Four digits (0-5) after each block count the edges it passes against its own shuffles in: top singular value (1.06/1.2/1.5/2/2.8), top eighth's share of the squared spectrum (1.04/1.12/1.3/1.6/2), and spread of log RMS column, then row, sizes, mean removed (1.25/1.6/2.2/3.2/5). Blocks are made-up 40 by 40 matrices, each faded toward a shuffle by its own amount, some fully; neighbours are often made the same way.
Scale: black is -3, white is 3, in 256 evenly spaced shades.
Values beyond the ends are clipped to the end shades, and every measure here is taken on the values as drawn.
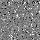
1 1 0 1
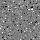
1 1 0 0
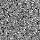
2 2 0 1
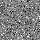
0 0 0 0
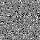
2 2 0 1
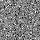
1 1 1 0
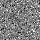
0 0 0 0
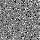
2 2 0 0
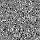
2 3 1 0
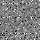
2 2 0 2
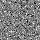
0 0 0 0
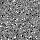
0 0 0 0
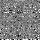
2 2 0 2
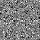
3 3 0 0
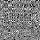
3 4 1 2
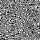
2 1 0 0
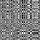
4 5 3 3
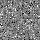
0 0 0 0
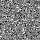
0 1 0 0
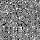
3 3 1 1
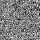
2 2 0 0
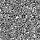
3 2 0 1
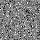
0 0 0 0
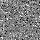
1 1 0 0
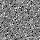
0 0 0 0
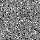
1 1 1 0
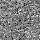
0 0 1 0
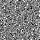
0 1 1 0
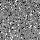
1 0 0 0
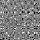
4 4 2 2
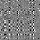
4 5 3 3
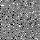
3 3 1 1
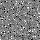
0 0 0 0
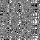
4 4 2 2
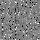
2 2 1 0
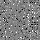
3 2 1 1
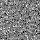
1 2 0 0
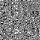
3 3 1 1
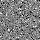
1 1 0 0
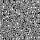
2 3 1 0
